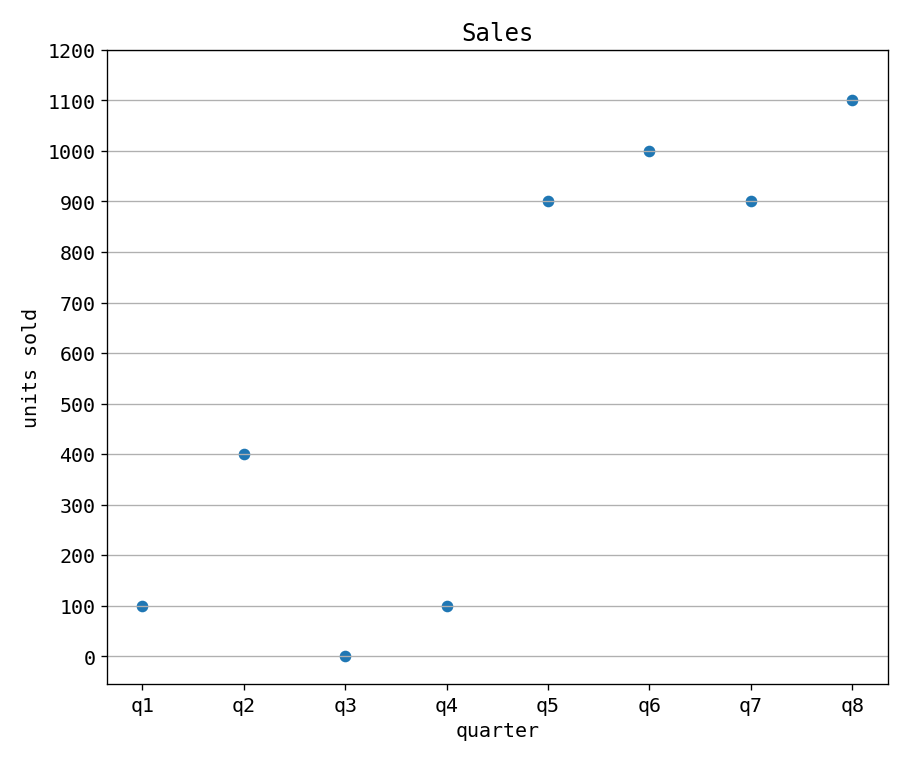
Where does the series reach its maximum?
q8
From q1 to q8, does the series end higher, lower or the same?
higher
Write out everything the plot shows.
Title: Sales
x-axis: quarter, ticks q1 q2 q3 q4 q5 q6 q7 q8
y-axis: units sold, ticks 0 100 200 300 400 500 600 700 800 900 1000 1100 1200
Values:
100 400 0 100 900 1000 900 1100
